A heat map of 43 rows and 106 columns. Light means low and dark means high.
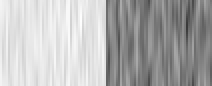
The table splits into one row of 2 panels. Panel 1,1: very low, streaked downward, faint in contrast. Panel 1,2: middling, streaked downward.
